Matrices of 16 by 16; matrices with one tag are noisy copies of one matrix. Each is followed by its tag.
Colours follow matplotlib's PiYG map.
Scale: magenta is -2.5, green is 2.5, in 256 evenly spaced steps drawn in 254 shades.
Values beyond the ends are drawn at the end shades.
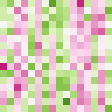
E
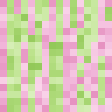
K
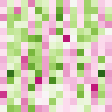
K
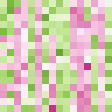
E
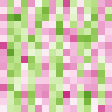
K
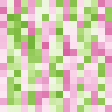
K
